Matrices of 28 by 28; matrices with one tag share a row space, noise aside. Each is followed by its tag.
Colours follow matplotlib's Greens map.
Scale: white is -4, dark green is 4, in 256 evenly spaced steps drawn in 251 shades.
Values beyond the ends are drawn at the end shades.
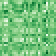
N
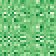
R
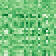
N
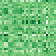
N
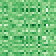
N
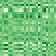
N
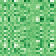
R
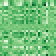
N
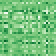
N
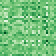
N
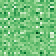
R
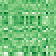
N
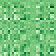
R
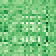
N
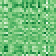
N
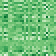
N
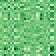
R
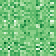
R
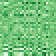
N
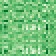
N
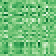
N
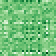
N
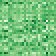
N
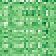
N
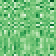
R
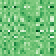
R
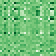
R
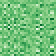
R
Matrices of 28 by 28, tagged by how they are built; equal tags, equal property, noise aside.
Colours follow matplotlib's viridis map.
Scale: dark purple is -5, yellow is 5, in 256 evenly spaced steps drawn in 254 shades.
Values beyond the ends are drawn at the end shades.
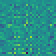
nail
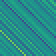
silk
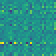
nail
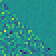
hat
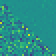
hat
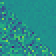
hat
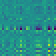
nail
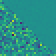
hat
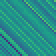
silk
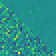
hat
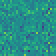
nail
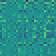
nail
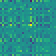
nail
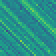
silk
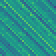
silk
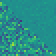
hat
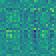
nail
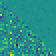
hat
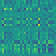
nail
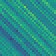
silk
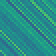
silk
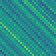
silk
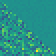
hat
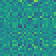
nail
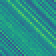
silk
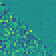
hat
